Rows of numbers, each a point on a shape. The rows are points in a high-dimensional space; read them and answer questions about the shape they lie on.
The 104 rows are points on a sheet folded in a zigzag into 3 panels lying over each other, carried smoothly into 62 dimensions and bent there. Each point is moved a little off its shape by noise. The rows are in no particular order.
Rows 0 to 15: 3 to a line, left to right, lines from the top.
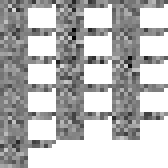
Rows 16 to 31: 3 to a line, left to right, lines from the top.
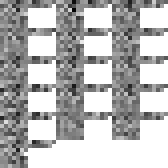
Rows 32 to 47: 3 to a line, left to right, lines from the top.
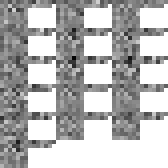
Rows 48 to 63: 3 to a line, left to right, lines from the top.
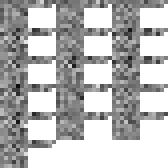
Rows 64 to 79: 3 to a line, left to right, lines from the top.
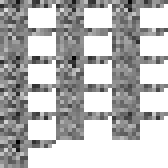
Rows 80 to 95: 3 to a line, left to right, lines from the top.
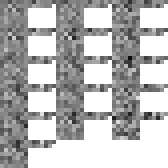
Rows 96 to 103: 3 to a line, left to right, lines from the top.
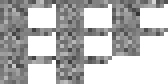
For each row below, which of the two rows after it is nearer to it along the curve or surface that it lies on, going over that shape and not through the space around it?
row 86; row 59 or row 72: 59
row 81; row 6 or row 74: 74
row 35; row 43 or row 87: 43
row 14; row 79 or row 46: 46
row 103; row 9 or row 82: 9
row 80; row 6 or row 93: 6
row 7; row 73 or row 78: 73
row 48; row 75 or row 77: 75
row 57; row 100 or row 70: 70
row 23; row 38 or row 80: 80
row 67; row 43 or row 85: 43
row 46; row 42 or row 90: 90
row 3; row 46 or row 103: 46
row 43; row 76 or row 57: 76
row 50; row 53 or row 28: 28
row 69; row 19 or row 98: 98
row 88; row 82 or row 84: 84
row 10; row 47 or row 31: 31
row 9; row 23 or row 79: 23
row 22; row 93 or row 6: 6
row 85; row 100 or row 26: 26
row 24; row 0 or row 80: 0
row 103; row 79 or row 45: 45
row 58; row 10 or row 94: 10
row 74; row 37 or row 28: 28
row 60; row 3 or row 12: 3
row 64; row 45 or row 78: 78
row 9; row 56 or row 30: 30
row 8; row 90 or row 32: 32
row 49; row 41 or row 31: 41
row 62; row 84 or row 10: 84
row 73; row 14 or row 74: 14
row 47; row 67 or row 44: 67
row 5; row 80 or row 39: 80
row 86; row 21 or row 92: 21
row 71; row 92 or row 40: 40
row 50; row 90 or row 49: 49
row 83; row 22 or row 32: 32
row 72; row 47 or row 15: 15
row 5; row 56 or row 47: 56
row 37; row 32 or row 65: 65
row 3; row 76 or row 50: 76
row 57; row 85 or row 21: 85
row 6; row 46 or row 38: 46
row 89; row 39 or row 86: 39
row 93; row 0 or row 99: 0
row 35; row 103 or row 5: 5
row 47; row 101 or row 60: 60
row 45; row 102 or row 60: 60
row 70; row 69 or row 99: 99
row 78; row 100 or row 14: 14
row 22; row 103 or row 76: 76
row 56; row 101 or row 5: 5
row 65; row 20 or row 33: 20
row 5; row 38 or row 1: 1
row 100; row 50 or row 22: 50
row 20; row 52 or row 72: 52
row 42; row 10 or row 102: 10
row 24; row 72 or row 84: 84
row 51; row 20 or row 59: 20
